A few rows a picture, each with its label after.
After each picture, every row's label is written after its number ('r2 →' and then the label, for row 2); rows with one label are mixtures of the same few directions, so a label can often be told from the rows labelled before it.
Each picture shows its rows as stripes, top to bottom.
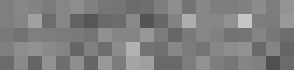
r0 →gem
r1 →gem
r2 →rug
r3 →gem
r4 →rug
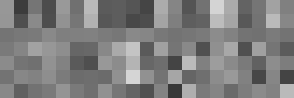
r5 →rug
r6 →rug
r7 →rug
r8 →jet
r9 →gem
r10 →gem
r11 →gem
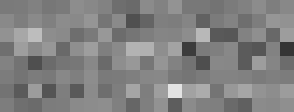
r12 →gem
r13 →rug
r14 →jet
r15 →gem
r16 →jet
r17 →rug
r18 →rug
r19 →gem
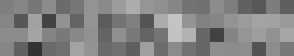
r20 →gem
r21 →rug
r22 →rug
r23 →jet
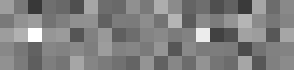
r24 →jet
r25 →gem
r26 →jet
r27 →gem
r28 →jet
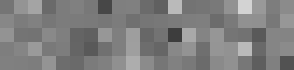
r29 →gem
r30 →gem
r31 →gem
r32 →gem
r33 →gem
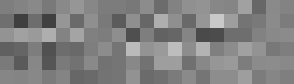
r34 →jet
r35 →rug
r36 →rug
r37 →rug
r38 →rug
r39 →gem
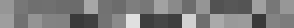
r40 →jet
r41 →gem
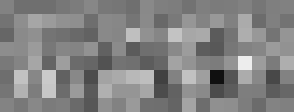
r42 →jet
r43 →jet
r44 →rug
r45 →rug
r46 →gem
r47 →rug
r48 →rug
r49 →gem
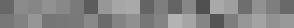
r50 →jet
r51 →rug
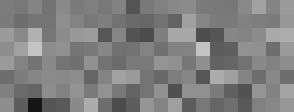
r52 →gem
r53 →gem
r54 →rug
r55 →jet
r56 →jet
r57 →jet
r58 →gem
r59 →jet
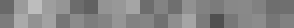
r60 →jet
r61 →rug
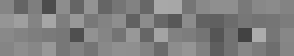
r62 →rug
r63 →rug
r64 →jet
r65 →rug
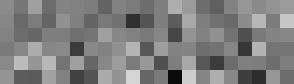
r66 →rug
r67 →gem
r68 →gem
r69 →jet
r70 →rug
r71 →gem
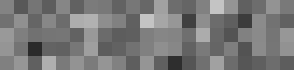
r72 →rug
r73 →gem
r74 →jet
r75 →jet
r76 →rug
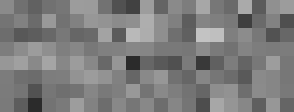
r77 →jet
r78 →gem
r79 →rug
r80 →jet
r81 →rug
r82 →gem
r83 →jet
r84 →jet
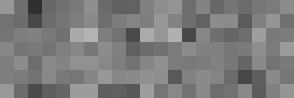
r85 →jet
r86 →jet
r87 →gem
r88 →gem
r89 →gem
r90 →gem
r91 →jet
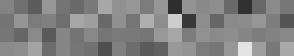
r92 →gem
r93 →gem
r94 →rug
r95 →gem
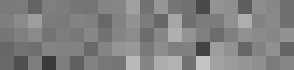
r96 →jet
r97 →gem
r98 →rug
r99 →jet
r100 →rug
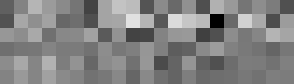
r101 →jet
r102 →rug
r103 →rug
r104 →rug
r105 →rug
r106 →rug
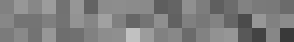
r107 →rug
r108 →gem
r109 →gem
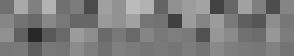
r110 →rug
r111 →gem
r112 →jet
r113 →jet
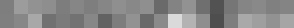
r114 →rug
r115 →rug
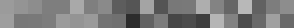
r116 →jet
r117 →rug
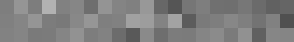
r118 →rug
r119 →gem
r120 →jet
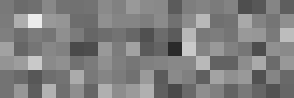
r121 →gem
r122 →jet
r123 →gem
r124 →gem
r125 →jet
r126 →jet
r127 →rug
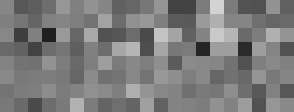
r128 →rug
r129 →rug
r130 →rug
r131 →jet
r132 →gem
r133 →jet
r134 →gem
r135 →jet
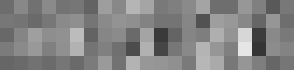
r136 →rug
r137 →jet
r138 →jet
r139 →jet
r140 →rug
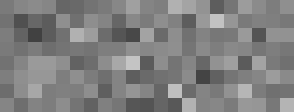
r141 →rug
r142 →rug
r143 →jet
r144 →rug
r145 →jet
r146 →rug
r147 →gem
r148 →gem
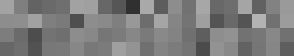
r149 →jet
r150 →jet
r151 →jet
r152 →jet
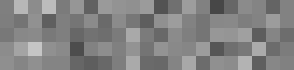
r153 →rug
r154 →rug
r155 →gem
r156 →jet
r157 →gem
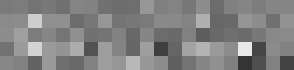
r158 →jet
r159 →jet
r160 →rug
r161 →jet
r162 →gem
